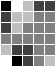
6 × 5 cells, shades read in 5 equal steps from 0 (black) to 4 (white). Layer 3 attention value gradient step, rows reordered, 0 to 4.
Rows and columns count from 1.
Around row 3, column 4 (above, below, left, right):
2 2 2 2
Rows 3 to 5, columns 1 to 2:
1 3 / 2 2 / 3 1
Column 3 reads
3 3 2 2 1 1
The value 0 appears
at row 1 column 1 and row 6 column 2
